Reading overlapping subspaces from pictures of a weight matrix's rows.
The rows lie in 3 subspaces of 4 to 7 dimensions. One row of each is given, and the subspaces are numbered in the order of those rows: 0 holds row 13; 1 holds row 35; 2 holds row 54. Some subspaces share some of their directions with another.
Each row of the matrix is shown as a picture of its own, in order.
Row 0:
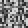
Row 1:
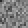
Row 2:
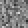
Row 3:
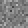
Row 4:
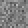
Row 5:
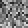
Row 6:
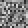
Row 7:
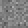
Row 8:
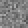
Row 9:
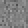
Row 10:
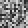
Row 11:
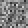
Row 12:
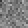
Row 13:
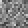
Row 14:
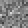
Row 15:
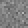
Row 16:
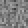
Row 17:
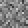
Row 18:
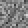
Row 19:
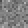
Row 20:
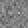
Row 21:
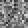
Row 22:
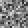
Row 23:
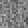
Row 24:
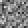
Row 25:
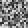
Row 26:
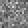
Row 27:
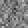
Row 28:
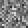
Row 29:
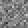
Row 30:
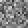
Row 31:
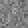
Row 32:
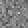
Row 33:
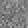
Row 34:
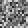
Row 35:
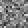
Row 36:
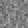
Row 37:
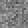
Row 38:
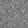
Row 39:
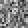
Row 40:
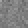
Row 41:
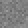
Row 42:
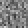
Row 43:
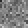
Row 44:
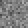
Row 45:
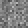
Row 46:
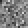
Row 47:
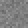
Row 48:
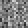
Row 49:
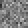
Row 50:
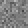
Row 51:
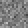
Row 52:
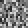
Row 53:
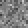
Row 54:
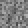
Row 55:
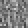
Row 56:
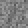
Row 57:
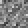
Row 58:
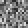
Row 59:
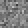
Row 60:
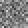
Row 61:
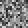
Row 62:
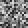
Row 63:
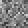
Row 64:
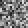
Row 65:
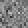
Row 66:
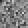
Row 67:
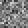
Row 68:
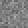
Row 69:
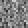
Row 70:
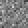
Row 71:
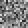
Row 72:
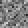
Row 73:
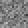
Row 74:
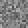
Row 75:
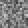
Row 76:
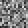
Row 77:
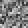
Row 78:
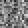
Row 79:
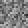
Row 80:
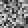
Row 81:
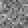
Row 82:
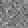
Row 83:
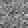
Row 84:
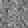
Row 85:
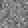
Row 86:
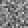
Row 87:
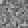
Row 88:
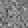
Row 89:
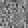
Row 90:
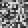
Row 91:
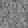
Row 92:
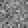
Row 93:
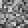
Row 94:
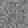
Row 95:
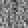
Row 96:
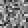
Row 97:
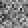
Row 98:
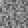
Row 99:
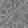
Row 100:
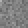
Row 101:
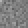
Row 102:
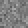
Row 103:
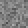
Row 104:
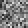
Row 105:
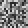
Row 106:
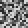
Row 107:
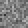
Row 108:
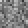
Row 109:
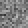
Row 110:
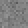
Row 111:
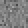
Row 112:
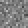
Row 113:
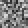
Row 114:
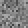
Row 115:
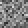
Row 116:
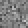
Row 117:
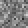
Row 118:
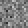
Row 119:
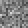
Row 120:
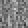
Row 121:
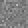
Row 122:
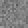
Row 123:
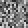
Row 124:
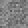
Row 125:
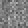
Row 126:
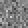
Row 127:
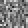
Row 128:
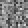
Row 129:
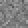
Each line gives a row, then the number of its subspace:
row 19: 0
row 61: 0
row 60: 2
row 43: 0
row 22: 0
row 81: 2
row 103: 2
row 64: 0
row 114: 2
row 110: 2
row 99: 2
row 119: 0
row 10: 2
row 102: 2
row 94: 1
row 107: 2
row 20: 0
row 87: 0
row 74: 2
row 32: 0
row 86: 0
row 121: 2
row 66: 0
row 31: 2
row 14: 0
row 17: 0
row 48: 1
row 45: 1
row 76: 1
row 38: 2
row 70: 2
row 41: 2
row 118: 0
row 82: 0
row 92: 2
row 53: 0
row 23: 2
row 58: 0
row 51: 1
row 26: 2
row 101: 0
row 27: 2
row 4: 1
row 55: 1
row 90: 2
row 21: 0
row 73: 0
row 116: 2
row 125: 1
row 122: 2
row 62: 0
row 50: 1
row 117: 2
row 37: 2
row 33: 2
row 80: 2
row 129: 0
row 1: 0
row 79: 0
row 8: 2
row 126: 0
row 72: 0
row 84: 0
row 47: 2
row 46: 0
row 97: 2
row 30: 0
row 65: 0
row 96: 1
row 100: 0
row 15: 0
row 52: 0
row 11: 1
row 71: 2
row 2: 0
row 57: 0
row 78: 0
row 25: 1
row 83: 0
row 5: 0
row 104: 2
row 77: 0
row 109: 2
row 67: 1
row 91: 2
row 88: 0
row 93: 0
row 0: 0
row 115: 2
